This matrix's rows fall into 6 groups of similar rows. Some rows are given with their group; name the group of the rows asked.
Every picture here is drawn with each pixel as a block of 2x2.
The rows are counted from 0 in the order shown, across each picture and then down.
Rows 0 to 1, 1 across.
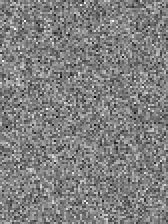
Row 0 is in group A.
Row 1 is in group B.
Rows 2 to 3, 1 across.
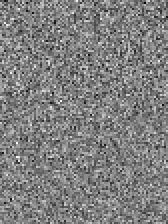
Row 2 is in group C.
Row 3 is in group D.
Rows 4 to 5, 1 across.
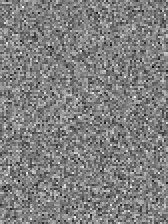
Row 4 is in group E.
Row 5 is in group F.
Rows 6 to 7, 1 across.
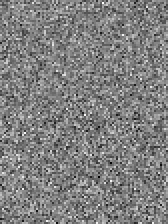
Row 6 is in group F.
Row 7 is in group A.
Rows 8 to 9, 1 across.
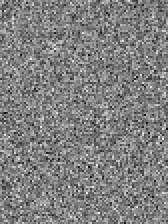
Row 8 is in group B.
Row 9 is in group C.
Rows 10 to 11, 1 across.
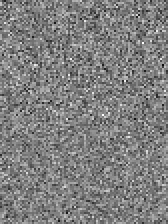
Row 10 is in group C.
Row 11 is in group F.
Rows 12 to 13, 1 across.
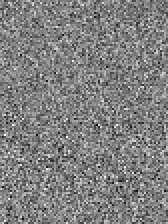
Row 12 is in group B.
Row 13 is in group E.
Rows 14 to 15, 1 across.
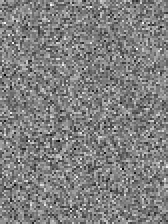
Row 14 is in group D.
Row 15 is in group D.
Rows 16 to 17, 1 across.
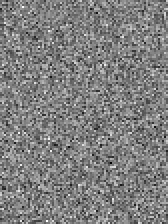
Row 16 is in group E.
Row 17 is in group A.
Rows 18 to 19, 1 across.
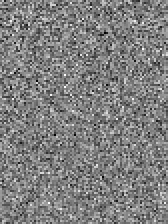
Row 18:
D
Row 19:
C
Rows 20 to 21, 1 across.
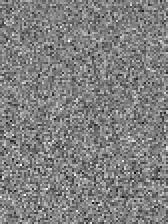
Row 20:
E
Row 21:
E
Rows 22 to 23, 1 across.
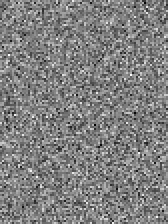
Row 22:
F
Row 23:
B
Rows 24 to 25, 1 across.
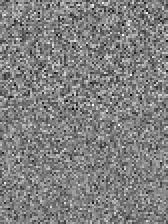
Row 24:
F
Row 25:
D
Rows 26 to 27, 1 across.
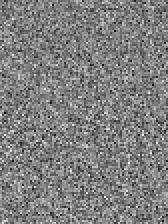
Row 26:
C
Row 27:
C
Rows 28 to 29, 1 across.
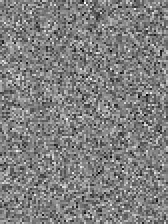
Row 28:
A
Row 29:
F
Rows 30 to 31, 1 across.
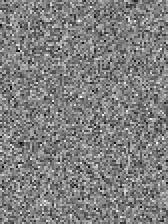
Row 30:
D
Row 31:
C
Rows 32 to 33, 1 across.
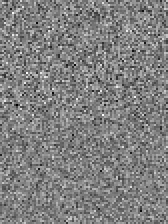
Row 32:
E
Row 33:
F
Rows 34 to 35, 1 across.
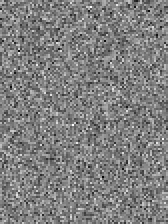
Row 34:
D
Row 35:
C
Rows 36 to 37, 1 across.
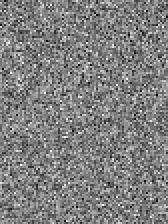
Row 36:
C
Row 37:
F
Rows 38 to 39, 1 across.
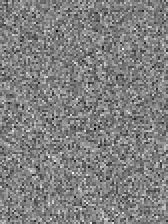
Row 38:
E
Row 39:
B
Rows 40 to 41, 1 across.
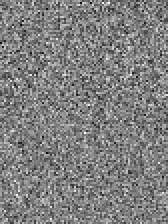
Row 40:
F
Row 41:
C
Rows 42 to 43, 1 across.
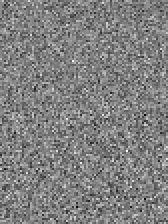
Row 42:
B
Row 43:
F
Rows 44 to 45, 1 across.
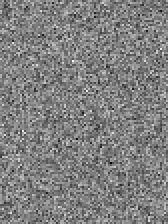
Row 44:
B
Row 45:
A
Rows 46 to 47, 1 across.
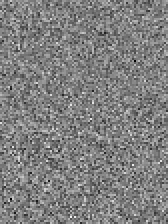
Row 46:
D
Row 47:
D
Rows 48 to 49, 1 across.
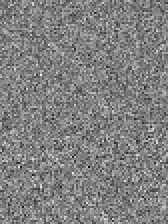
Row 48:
B
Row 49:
B
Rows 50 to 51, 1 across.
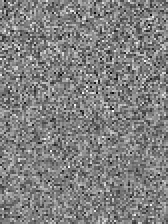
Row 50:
B
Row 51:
A
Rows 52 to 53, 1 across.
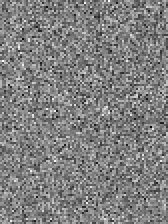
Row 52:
A
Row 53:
B
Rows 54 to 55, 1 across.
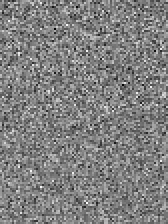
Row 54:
B
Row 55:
B
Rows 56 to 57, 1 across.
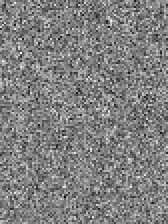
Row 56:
A
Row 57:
F
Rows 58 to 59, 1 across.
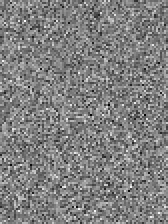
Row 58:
A
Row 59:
F
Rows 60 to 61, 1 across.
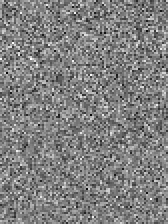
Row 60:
B
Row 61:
F
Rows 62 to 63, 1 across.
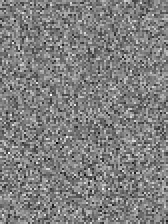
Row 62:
D
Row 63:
E
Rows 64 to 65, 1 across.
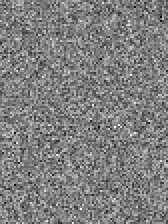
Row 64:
F
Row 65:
D
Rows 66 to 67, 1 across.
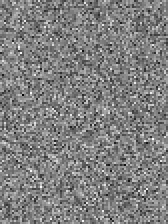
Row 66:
A
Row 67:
B
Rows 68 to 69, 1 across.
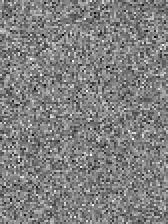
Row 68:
B
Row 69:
D
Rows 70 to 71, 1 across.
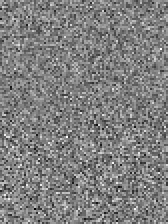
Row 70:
D
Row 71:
E
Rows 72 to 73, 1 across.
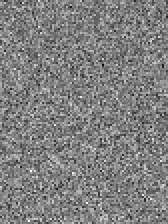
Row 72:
C
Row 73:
B
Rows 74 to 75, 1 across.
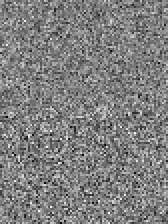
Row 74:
A
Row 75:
D
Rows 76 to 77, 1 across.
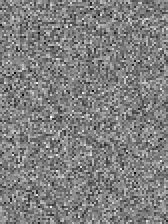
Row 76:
D
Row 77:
D
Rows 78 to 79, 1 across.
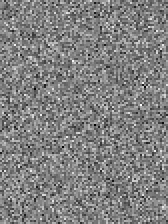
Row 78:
B
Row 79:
B
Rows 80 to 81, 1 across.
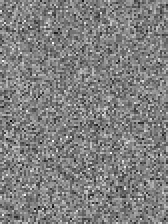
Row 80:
A
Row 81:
E
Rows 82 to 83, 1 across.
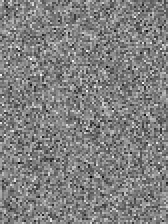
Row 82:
B
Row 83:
C
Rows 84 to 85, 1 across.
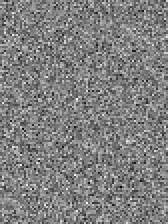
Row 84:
E
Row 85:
E
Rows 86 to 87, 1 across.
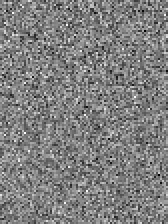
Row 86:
E
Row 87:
A
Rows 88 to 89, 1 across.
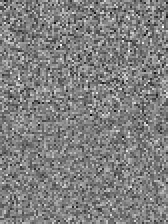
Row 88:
C
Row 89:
F
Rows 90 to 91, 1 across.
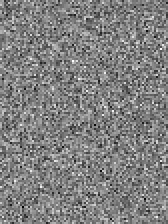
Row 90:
B
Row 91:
B
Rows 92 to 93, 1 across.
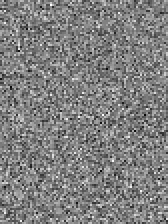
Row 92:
D
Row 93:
F
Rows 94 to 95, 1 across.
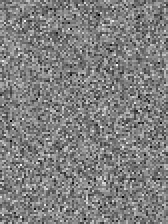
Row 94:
A
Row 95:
E
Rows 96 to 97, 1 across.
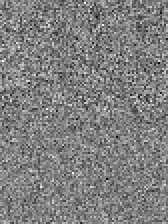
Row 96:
A
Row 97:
B
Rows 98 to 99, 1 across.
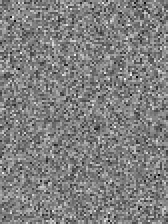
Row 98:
F
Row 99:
A
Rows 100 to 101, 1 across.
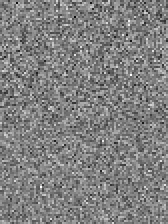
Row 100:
F
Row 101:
B
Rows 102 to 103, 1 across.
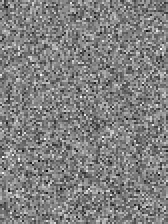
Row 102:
B
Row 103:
A
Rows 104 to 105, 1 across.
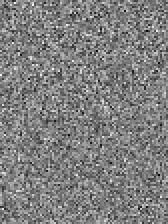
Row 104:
B
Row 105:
A
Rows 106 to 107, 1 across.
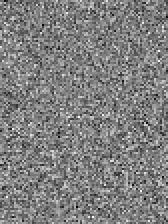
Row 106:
C
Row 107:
F
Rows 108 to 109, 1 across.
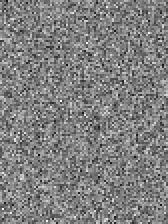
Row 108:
C
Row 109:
A
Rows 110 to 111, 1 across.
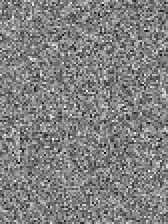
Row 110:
B
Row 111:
D
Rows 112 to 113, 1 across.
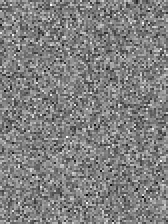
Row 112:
D
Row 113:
B
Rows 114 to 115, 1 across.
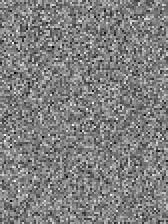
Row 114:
D
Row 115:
C
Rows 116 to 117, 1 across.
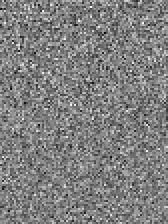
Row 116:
D
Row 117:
F
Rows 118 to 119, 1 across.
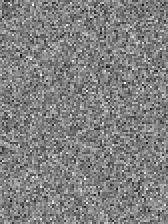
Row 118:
B
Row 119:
B
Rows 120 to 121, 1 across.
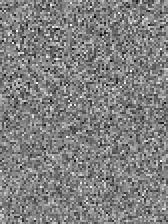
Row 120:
D
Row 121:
B
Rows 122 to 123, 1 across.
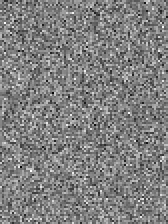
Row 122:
C
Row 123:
B
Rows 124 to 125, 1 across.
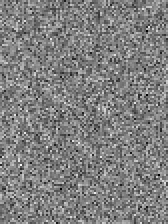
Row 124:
A
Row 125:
A
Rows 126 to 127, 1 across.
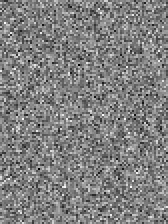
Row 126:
C
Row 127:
F
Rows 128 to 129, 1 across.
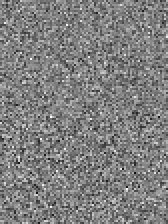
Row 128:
E
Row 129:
D
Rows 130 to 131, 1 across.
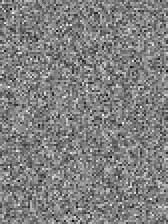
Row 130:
E
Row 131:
F
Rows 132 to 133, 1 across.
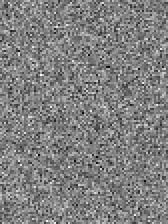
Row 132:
B
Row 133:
A
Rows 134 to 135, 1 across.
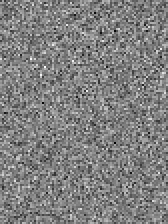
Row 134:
B
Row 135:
C
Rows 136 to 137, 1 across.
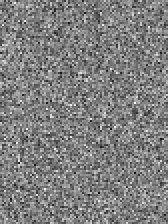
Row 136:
A
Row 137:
D
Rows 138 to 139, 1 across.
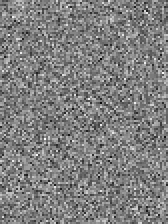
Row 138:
F
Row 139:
A
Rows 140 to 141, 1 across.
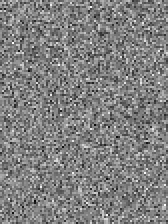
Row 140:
D
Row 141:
B
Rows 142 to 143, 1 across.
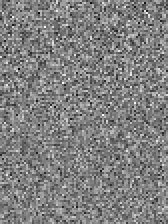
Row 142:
F
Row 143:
F
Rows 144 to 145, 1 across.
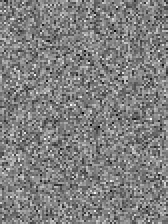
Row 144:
C
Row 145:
A
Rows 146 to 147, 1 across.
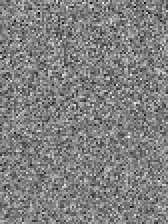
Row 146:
F
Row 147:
F
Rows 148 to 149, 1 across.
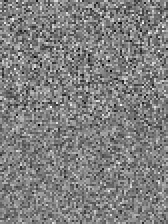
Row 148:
C
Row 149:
F
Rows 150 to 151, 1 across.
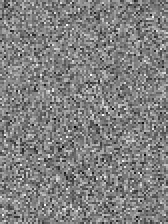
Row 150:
B
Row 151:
E
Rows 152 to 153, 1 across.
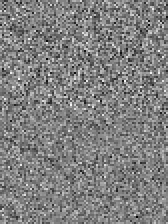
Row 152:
C
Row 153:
E
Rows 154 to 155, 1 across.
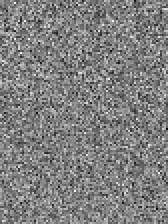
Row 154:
A
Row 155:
C
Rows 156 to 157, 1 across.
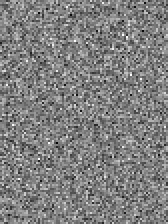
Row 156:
F
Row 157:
E
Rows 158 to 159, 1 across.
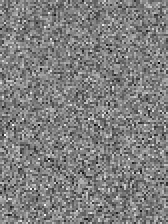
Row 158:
A
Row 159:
E
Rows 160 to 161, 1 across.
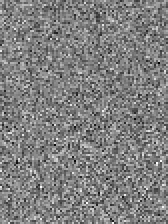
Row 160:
A
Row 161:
B
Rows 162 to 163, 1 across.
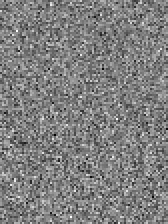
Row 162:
D
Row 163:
C
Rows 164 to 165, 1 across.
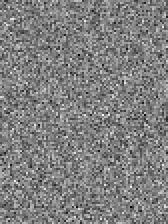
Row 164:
C
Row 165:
F
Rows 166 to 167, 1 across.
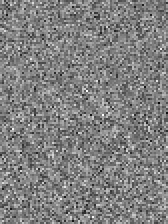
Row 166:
B
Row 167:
F
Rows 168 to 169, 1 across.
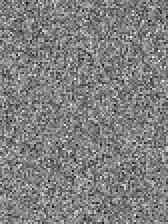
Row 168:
C
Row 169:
E
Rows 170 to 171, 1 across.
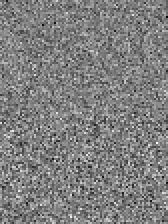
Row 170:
C
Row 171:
C
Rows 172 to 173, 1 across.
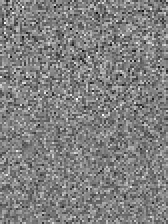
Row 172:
E
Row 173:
F
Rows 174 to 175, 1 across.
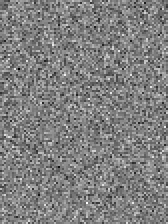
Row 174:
F
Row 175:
E
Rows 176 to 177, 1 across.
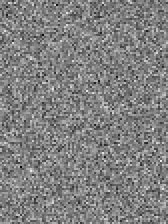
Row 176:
B
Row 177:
B
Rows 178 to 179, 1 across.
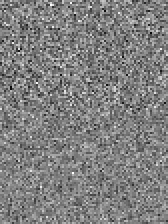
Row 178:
D
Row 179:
B
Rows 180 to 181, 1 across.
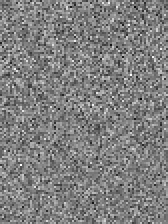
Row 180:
F
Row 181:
A
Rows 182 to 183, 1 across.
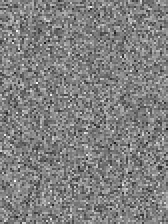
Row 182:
D
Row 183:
C
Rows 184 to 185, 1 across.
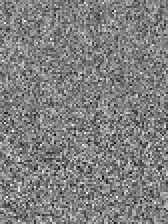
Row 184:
A
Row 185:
C
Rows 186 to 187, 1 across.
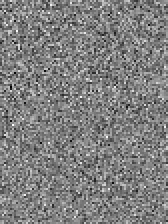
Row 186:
D
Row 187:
E
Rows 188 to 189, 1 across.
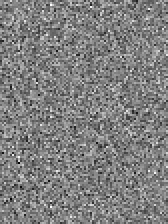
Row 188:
D
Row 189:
D
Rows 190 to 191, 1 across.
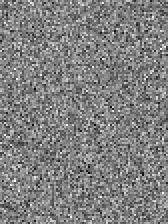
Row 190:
B
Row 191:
C
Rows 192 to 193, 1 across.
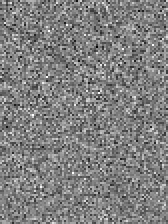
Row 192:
E
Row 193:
B
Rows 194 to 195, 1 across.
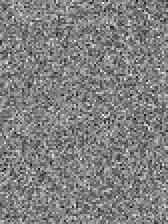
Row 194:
F
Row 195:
F
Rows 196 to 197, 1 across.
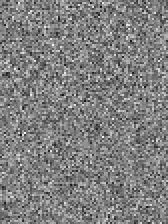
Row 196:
F
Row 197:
A
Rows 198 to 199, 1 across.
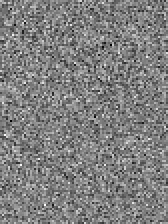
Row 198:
E
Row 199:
E
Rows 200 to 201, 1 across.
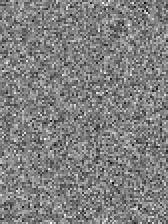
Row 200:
F
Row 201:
A
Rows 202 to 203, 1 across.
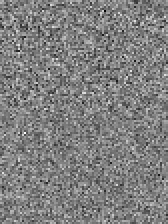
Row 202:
D
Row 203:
A
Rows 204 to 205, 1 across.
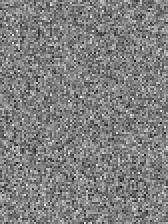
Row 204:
D
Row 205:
E
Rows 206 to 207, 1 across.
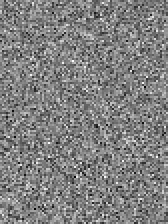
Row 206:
B
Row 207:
E
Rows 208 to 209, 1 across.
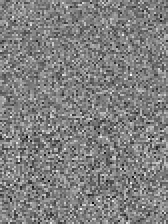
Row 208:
F
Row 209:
D
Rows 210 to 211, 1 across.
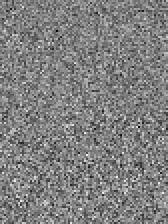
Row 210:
E
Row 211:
C
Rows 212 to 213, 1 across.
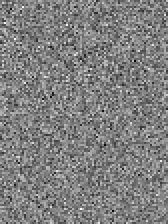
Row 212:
E
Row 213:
D
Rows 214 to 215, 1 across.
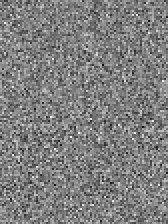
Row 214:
C
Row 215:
D
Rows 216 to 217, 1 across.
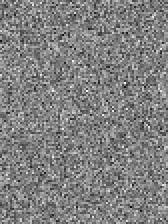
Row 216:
B
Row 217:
F
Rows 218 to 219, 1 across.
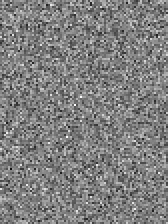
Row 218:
D
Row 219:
E
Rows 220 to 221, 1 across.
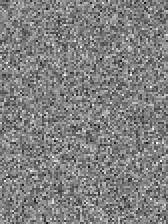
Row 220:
F
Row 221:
B
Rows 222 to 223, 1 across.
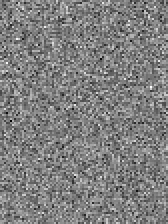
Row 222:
F
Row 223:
E
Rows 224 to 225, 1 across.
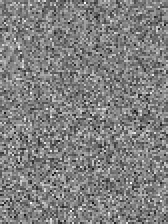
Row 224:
A
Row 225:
D
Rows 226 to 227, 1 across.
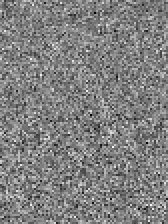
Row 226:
B
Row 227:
A
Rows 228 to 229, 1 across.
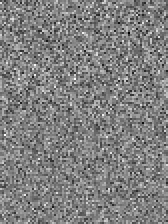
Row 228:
C
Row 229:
E
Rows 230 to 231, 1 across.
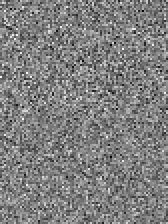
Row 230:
E
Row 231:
E
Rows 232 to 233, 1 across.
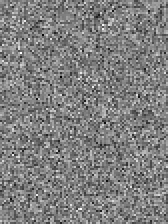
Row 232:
A
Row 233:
D
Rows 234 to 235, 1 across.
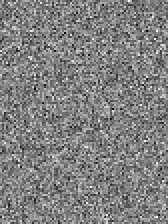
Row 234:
B
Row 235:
B
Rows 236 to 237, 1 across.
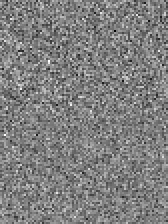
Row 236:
C
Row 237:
E
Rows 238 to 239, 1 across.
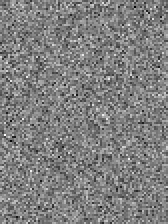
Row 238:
F
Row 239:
E
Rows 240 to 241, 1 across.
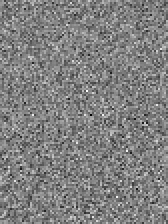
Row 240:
B
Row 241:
F
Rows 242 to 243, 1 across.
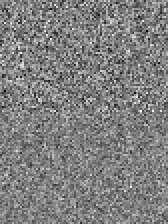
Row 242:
A
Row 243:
F
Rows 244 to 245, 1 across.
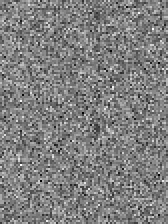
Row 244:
A
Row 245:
A
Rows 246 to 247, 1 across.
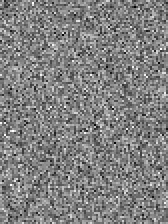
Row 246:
B
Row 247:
C
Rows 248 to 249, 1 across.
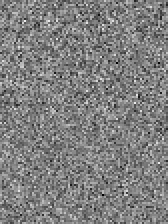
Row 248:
A
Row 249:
C
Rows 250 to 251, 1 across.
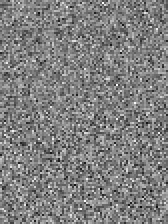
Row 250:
F
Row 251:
C
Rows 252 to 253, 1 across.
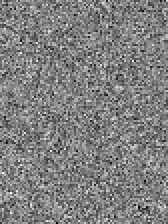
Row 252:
E
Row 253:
A
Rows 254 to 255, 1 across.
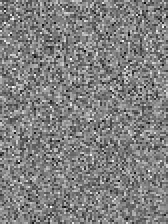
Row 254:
C
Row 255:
D
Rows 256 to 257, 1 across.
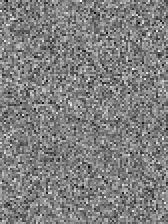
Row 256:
C
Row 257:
C
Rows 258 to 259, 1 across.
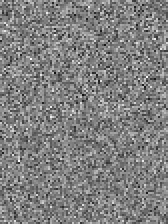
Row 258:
B
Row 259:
D
